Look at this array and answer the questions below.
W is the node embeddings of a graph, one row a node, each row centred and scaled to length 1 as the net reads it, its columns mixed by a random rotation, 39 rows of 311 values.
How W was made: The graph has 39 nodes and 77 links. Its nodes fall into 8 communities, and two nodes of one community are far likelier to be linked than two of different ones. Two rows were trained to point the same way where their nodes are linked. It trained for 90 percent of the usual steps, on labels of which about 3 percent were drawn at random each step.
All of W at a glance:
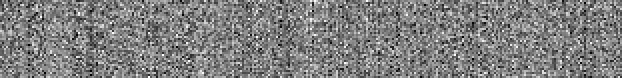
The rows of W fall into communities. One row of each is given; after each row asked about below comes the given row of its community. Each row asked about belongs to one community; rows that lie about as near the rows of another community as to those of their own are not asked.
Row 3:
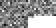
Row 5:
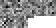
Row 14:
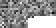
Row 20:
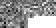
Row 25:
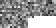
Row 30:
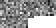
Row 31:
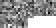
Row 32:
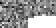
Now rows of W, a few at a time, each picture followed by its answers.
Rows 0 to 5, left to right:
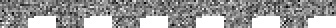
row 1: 20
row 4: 31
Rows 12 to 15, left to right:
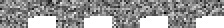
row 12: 25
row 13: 31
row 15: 14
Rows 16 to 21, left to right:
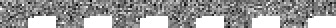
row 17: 32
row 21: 31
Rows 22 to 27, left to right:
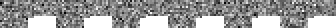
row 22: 3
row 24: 5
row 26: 32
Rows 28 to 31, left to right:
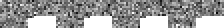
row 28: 14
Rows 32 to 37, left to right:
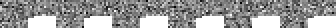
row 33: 30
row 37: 14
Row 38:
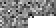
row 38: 32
